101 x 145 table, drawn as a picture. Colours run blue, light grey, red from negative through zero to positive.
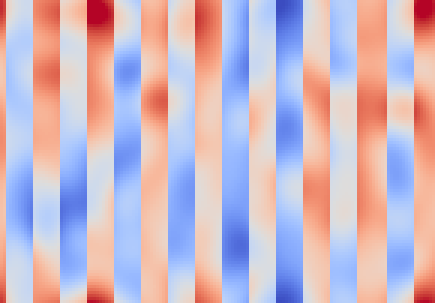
Lone odd cells: none. Stripes: upright, repeating 8 times. Average level on the scale: 50%.
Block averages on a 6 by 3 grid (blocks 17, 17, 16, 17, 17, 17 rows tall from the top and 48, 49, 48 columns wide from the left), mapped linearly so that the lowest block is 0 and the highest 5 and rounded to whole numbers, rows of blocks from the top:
5 3 3 / 3 2 3 / 2 2 4 / 0 1 3 / 0 0 3 / 3 1 2
